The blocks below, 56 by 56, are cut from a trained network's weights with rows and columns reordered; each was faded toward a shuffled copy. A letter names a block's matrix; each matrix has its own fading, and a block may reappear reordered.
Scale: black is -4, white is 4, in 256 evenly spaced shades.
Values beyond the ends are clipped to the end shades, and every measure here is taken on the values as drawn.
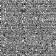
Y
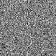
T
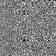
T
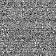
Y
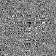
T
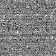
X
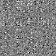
T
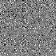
T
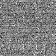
Y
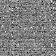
Y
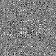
T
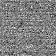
Y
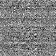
X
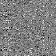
T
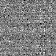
Y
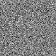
T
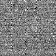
X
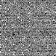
Y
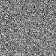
T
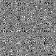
T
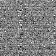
X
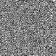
T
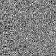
T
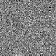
T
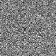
T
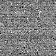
Y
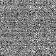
Y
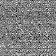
X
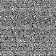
Y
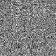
T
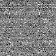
Y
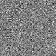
T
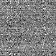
Y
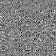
T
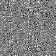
T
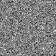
T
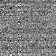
X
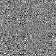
T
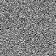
T
